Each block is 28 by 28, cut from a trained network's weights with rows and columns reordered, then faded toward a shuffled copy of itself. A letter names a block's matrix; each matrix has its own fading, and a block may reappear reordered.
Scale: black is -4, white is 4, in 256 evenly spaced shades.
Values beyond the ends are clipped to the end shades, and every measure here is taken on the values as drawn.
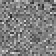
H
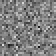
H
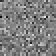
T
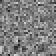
T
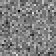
H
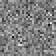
H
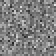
H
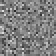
T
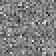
H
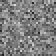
H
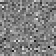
H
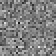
T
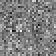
T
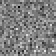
H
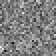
H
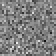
H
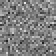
H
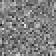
H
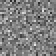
H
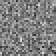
H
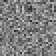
T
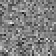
H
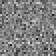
T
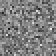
H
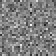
T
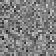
T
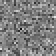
H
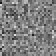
T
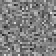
T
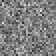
H
